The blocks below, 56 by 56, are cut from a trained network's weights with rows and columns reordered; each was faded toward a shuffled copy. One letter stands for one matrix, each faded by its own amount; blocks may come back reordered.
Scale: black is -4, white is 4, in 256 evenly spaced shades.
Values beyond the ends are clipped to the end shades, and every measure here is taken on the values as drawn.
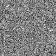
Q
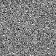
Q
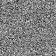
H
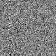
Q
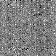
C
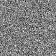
Q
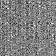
C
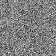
H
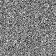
H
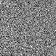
Q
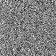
H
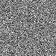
H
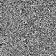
Q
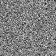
H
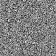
H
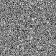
Q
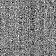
C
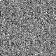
H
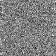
Q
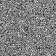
Q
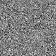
H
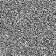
Q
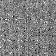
C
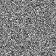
Q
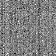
C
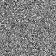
Q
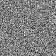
H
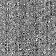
C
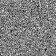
Q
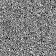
H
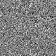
Q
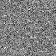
Q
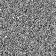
H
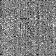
C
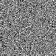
Q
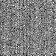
C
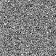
H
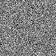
H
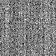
C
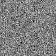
Q
